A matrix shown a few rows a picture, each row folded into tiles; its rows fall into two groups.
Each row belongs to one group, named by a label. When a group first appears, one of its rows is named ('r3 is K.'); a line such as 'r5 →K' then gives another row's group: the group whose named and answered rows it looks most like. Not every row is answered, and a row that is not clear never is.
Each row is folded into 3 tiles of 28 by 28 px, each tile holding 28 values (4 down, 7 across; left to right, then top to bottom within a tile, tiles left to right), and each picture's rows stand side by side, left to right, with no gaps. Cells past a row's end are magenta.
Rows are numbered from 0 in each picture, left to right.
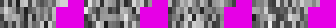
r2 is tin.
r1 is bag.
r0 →bag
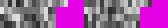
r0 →bag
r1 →bag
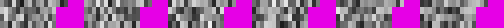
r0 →bag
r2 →bag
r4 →bag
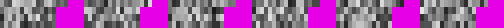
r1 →bag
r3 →tin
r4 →tin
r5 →bag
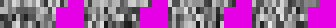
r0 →bag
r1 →tin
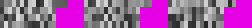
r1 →tin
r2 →bag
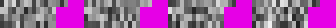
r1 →bag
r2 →bag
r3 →tin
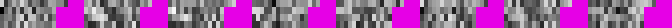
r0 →tin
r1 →bag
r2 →bag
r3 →bag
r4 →bag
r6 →bag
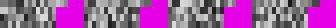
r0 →bag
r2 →tin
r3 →tin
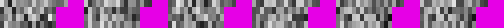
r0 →tin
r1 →tin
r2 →tin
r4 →tin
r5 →tin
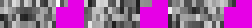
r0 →bag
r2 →bag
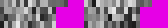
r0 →tin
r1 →tin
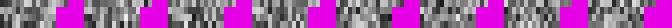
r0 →bag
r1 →bag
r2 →bag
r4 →tin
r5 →bag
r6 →tin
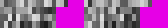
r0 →tin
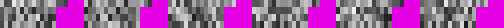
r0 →tin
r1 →tin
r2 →bag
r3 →bag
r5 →bag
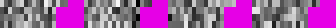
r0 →tin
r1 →tin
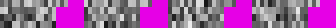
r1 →tin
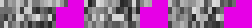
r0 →tin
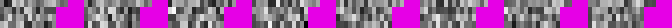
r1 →tin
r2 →bag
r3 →bag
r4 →bag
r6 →bag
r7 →tin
